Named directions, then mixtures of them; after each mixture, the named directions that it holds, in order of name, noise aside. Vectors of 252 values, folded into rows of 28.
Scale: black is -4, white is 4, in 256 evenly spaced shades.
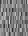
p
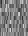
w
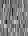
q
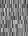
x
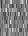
p, w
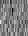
p, q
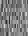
p, q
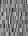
p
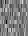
q, w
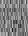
p, x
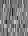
q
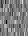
q, w
